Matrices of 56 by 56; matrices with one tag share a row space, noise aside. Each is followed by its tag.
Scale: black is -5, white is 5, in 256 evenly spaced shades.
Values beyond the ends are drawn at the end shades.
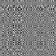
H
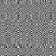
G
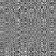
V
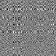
H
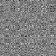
V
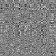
V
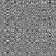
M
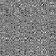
V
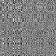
H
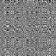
M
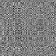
H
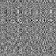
G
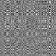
M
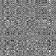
M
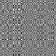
H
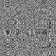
M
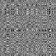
M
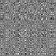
V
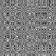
M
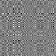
H
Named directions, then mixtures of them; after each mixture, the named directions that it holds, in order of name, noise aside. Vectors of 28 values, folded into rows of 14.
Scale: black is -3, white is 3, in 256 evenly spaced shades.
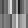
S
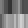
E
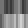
E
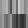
E, S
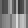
E, S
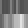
E, S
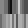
E, S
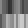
E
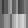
E, S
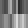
E, S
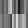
S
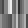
E, S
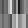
S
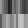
E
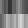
E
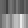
E, S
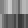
E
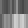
E, S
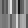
S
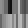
E, S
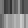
E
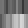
E, S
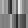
S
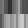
E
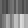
E, S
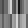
S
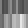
E, S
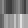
E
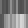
E, S
